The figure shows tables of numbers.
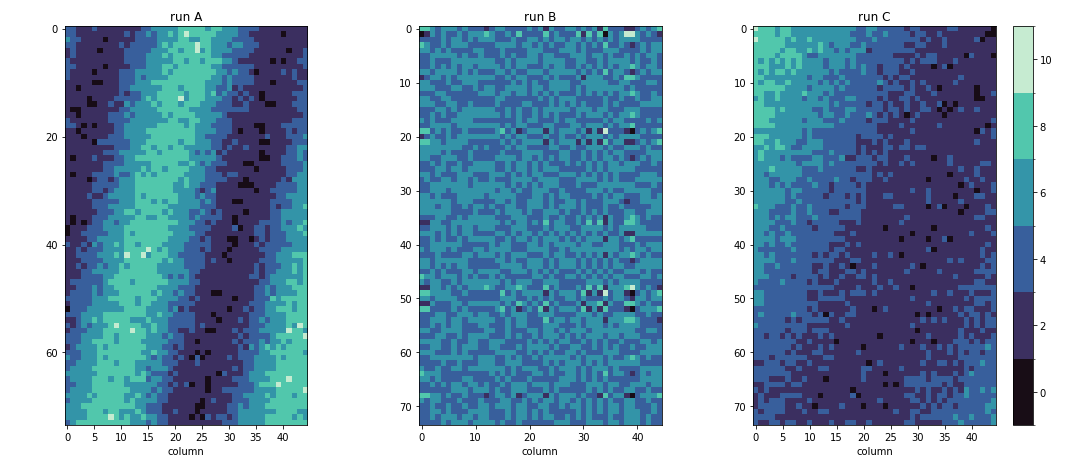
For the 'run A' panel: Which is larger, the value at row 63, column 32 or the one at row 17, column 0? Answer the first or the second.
the second
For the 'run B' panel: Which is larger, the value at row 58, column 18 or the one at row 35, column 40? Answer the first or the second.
the second
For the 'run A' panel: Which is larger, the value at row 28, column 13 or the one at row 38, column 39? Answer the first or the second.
the first
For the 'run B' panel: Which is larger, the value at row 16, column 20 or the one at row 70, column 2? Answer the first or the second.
the second
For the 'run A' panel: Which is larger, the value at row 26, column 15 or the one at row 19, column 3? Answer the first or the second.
the first
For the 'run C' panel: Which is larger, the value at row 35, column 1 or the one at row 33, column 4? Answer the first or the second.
the first
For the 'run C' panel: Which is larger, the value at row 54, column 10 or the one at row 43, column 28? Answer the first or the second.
the first
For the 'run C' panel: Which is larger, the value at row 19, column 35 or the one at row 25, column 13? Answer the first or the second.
the second
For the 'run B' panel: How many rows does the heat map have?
74
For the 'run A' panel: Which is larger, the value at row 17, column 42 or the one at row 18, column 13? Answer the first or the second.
the second
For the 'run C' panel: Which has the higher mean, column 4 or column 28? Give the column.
4
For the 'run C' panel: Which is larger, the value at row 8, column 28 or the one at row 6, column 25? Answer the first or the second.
the second
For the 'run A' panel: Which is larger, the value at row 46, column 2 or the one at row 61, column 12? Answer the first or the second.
the second
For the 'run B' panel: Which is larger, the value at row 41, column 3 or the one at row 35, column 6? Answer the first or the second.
the first
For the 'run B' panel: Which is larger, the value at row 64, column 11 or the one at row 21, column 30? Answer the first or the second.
the second
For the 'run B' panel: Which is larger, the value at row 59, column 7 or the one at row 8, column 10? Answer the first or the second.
the second
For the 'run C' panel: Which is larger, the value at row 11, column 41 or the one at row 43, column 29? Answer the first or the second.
the second
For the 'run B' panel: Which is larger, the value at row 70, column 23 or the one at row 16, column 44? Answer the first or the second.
the first
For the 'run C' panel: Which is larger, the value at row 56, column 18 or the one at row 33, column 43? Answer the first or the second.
the second
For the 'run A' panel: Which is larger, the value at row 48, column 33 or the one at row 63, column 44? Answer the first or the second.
the second
